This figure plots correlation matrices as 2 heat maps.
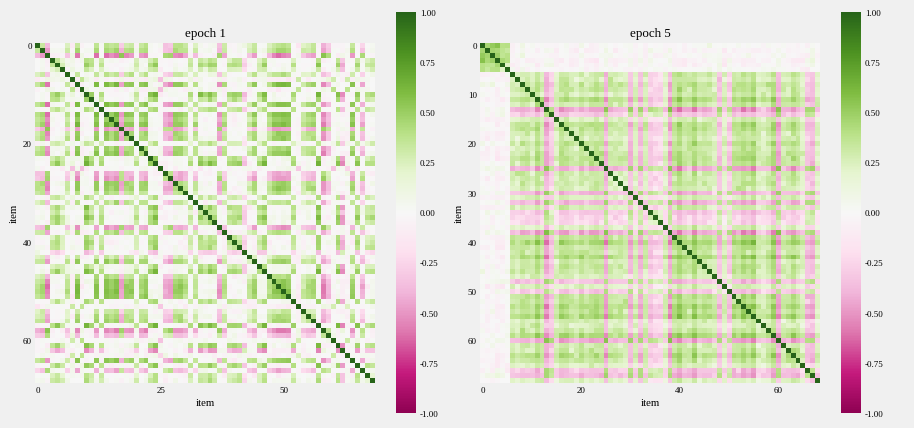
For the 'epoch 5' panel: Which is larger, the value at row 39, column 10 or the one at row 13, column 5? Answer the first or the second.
the first
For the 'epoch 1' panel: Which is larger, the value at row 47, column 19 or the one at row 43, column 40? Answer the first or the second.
the first
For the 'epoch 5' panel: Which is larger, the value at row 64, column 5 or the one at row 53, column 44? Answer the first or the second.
the second
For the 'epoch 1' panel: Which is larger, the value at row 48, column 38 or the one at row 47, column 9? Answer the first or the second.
the first
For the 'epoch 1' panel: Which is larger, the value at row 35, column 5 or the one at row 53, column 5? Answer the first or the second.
the first
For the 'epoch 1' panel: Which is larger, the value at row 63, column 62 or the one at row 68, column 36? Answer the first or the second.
the second
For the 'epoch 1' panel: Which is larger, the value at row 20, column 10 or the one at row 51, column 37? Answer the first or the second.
the first
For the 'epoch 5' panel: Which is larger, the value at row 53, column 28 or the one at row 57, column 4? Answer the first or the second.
the first
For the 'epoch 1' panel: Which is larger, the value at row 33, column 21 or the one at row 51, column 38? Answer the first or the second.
the second
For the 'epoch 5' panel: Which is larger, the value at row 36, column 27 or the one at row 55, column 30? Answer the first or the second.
the first
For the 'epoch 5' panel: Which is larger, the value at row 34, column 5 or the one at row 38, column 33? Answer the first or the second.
the first
